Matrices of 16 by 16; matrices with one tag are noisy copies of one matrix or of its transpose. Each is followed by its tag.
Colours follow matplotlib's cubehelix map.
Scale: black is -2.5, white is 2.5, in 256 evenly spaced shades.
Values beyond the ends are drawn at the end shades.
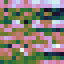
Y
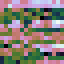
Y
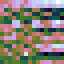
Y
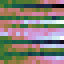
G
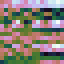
Y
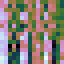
Y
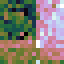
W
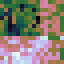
W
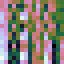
Y
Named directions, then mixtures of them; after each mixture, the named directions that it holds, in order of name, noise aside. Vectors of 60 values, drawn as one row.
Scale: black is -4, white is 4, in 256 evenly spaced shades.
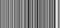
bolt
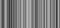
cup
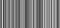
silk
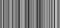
bolt, silk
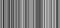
cup, silk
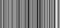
bolt, silk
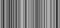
cup, silk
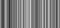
cup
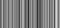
bolt, silk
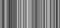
cup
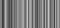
bolt, cup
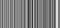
bolt, silk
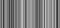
cup, silk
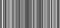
cup, silk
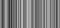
cup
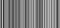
cup, silk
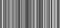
cup, silk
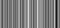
bolt, silk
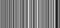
bolt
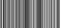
silk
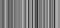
bolt, cup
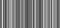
cup, silk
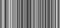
cup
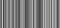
silk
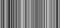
cup, silk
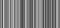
cup, silk
